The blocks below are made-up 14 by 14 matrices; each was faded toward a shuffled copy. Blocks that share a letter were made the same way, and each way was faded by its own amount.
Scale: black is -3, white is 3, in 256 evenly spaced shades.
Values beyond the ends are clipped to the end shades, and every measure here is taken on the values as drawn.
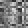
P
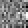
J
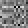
J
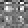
P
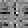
P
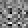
J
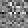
J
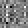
J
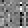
P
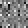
J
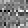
J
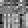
P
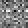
J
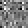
J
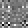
P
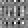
P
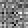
J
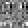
J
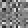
P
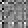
P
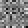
J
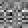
P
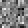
J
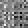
J
